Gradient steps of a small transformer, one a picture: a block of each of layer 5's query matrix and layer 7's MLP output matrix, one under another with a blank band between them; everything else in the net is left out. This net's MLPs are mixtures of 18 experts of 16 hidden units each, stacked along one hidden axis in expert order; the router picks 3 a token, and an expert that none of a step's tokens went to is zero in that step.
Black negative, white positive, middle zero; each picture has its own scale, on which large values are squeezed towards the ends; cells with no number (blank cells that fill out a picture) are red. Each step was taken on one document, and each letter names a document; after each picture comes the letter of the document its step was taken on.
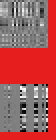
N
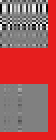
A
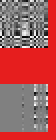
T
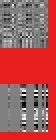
N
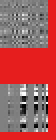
N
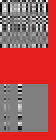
A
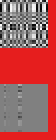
A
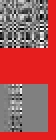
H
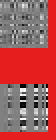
N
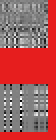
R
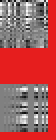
H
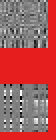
R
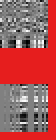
H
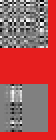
H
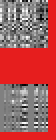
H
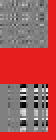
N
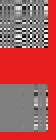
T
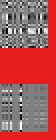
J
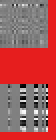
N
